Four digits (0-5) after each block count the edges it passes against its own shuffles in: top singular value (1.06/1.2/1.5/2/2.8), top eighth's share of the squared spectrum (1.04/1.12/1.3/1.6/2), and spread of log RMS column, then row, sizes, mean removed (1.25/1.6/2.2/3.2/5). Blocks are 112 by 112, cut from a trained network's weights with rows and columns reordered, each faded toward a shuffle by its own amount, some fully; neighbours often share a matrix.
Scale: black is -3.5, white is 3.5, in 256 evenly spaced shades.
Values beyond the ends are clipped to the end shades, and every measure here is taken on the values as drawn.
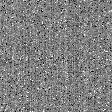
2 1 0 1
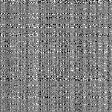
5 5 1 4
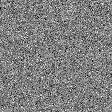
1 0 0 0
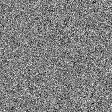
1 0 0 0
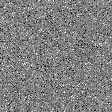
0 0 0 0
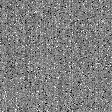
2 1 0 0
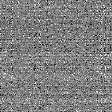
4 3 3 0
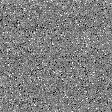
1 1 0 0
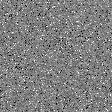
0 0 0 0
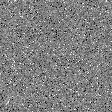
0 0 0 0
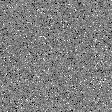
0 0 0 0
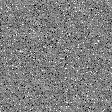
1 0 0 0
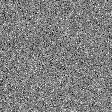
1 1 0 0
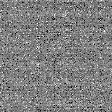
3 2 2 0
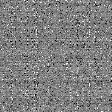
3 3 3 0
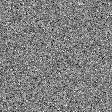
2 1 0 0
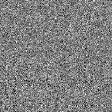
3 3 2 2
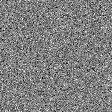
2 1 0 0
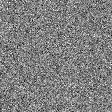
1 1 0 0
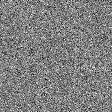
2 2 0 1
